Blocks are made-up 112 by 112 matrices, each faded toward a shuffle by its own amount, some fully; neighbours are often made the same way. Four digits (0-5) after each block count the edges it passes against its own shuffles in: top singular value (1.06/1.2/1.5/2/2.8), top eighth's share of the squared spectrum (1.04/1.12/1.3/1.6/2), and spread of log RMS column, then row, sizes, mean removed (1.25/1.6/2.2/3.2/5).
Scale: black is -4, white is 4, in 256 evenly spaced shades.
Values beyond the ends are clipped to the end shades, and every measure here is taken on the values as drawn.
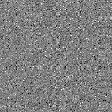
4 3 2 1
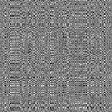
5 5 4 4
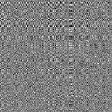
5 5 4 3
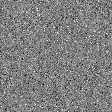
2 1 0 0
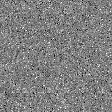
3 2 0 0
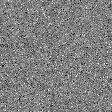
2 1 0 0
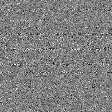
1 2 0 3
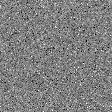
0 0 0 1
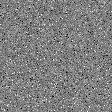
0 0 0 0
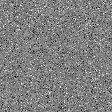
0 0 0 0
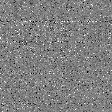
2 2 1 2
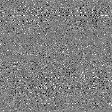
2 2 2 3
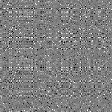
5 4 3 3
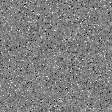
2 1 0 0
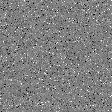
2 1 0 0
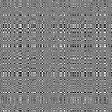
5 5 4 4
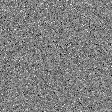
0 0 0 1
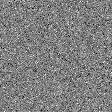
0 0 0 0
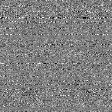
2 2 0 4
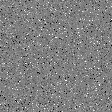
2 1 0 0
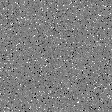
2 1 0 0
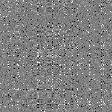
4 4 3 2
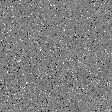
0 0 0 0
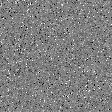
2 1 0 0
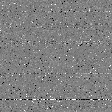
4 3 0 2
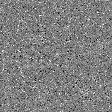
2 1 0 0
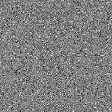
4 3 2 1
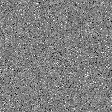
2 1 0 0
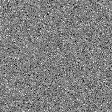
2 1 0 0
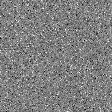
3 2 0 0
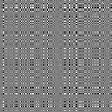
5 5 5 5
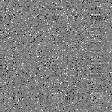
4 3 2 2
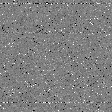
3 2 0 1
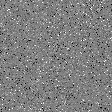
0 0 0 0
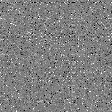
4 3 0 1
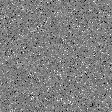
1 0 0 0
